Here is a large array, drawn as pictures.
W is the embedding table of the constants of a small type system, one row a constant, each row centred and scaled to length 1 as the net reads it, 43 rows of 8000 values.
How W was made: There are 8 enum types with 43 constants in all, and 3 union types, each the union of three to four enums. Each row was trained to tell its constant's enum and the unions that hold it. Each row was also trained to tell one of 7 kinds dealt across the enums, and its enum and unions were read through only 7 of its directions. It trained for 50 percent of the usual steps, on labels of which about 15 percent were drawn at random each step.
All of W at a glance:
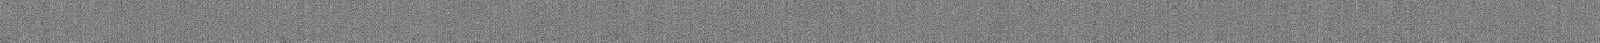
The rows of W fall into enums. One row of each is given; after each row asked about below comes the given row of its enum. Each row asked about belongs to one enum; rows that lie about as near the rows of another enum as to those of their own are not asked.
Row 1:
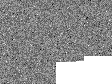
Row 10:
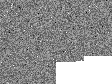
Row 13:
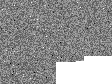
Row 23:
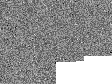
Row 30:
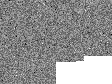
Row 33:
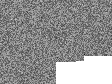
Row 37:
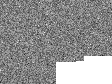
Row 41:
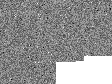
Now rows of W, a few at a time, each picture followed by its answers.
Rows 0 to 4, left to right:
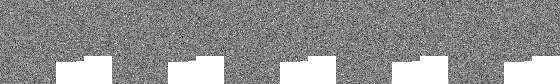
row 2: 10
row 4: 13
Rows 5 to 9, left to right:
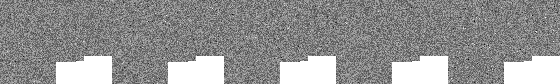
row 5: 1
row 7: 33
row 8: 23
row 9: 41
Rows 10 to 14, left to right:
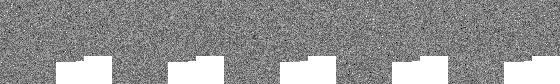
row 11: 33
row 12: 1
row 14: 33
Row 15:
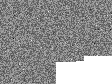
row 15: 23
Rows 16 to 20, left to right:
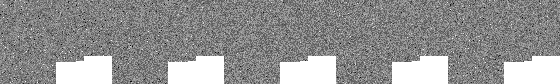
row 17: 41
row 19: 13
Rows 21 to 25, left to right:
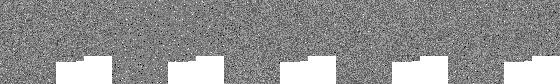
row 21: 37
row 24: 13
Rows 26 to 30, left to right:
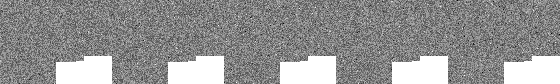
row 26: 1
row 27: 23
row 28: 41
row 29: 41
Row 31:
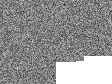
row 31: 10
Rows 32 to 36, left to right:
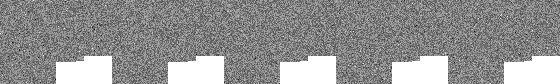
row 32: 23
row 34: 33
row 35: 1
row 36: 1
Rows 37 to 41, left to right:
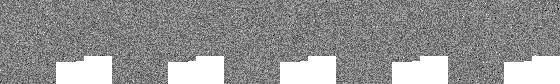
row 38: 13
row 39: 30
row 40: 33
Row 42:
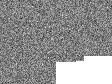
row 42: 13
